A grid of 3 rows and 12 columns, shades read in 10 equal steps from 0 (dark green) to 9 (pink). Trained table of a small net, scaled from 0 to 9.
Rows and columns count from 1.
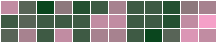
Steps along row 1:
down down up down up up down same down up up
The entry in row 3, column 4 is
7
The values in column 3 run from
0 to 2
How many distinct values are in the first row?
7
